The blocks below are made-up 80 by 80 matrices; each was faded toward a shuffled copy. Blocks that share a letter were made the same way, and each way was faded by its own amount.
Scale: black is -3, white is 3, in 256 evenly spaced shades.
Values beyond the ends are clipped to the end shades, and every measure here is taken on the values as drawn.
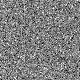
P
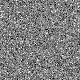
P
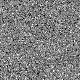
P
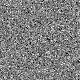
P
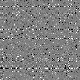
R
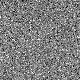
P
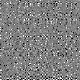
R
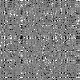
R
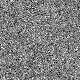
P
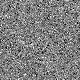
P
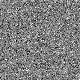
P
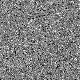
P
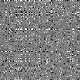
R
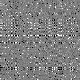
R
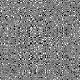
R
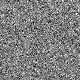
P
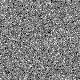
P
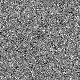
P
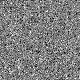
P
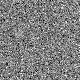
P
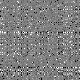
R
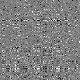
R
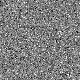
P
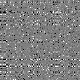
R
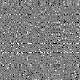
R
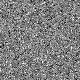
P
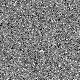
P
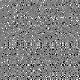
R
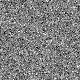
P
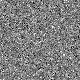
P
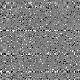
R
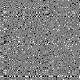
R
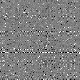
R
